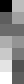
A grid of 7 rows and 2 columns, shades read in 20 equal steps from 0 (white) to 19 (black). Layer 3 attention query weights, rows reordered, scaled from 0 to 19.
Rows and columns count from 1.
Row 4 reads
6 8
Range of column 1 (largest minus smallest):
19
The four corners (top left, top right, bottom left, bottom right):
19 5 0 12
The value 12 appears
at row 2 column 1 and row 7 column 2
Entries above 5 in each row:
1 2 2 2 1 1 1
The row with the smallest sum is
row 7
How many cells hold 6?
1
